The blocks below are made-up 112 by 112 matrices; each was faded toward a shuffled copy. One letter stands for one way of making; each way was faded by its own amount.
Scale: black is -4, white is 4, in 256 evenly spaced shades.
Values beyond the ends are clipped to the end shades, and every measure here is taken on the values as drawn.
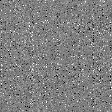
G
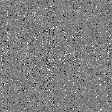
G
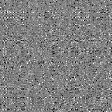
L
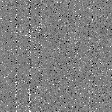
G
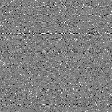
L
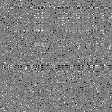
L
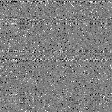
L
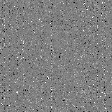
G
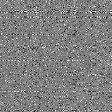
L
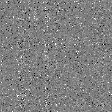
G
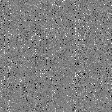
G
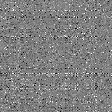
L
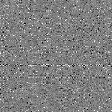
L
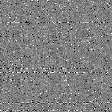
L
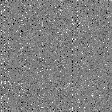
G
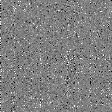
G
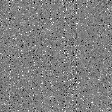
G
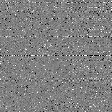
L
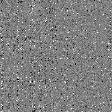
G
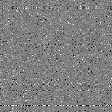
L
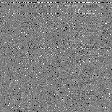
L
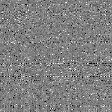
L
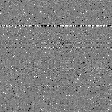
L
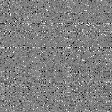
L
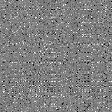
L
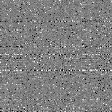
L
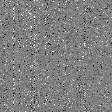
G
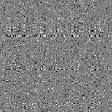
L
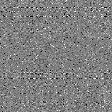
L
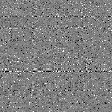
L
